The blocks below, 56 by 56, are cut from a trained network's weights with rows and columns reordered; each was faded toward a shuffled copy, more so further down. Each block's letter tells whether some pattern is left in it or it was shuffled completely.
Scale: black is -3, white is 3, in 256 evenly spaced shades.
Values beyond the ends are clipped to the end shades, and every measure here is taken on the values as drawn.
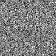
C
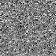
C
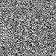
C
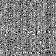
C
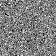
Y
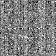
C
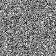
C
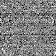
C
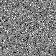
Y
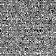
C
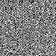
C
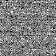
C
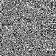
C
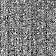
C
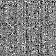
C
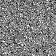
Y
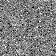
Y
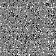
C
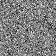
Y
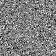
Y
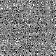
C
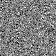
Y
